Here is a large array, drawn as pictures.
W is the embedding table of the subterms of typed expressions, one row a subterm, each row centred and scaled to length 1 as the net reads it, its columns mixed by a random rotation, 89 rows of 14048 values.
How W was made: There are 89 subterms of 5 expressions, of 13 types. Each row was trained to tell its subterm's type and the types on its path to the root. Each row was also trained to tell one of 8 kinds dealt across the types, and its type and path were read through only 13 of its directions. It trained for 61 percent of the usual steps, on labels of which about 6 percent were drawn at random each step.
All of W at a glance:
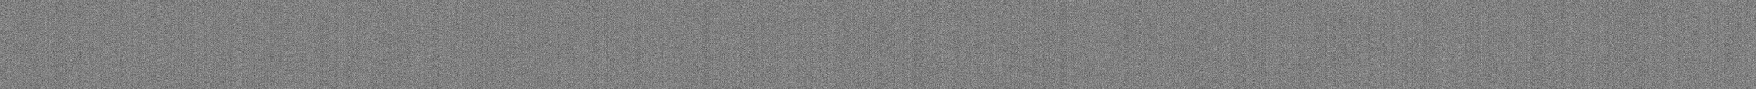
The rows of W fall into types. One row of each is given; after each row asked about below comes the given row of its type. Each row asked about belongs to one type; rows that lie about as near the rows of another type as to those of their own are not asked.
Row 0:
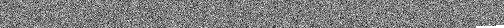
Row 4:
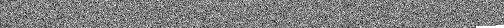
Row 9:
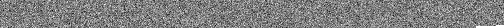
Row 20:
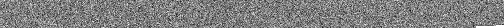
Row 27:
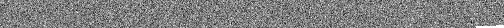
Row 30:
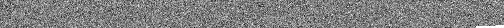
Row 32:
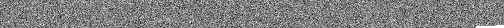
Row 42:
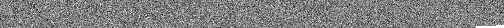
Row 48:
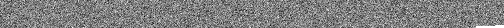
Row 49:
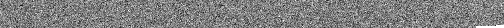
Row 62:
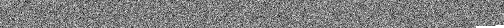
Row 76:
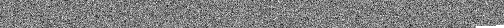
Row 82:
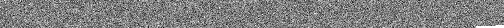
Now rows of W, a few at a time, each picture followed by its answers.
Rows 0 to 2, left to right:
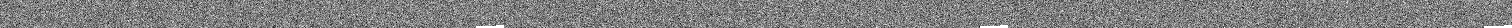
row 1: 48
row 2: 76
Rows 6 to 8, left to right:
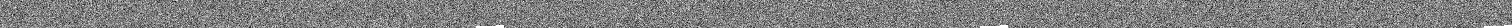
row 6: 9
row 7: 4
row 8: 49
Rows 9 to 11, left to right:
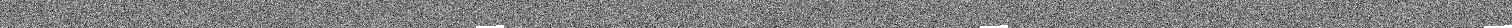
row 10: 42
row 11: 32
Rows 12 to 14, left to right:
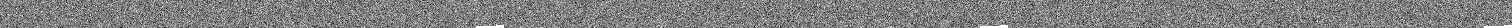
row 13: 62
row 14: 9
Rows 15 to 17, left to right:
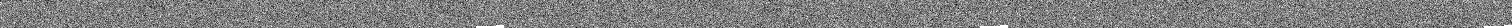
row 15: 4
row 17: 76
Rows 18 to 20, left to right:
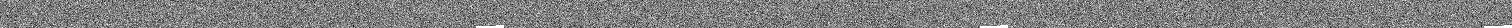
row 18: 20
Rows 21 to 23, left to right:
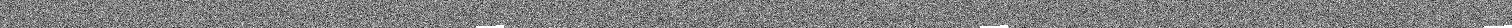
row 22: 20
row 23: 49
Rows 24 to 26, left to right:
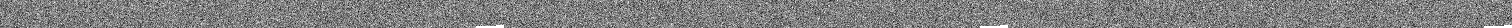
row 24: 49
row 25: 42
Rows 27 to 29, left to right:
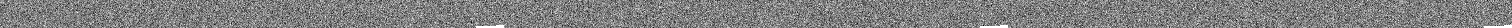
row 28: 49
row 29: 27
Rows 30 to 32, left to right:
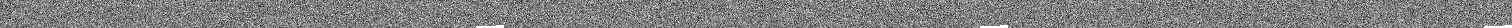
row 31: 76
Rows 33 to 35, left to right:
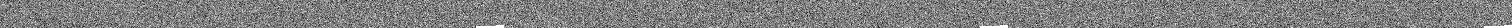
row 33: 48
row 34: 20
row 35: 42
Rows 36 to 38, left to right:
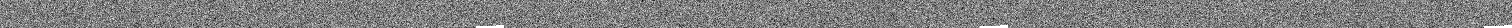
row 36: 9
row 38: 27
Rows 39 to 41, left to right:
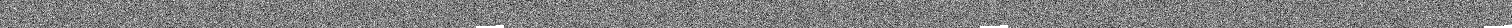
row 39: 9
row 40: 76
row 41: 42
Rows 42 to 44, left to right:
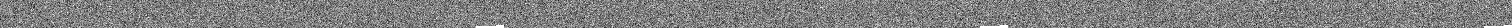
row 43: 9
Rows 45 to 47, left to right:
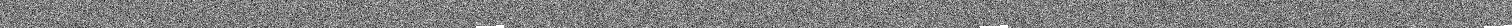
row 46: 20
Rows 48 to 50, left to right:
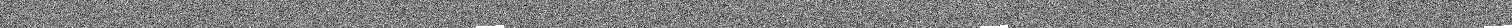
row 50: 48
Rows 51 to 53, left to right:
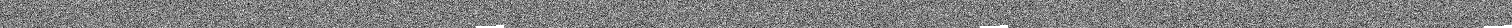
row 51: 27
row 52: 20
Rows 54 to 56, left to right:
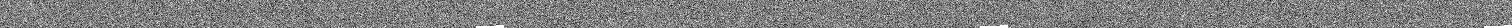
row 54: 4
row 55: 76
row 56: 4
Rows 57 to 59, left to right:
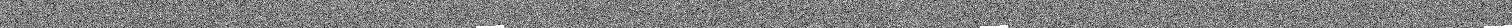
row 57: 4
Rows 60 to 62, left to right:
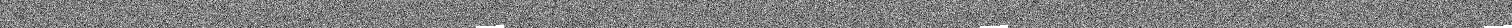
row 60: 9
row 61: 49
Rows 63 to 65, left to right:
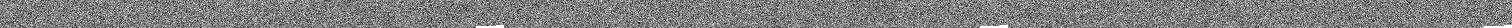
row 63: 42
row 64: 42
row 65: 27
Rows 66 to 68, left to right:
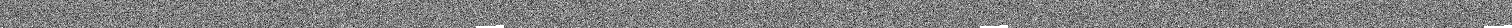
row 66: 27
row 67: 62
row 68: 9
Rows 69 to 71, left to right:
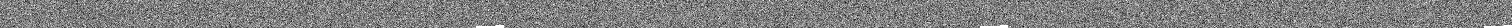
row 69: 62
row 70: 48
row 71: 4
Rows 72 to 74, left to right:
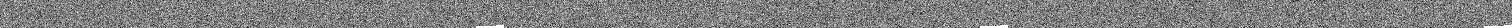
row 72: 27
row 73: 42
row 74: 0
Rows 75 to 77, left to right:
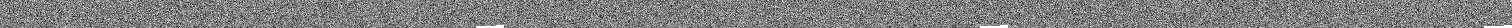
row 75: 32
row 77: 20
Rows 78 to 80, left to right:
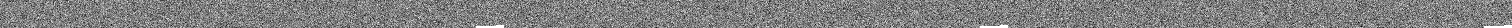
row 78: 42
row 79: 9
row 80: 20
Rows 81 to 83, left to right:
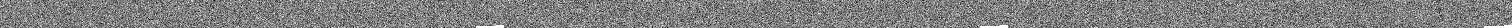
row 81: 4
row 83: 27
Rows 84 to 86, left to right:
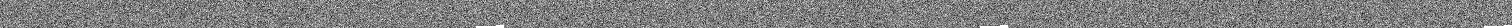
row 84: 27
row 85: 20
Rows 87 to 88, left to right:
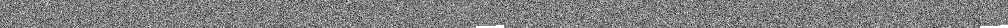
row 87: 48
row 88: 32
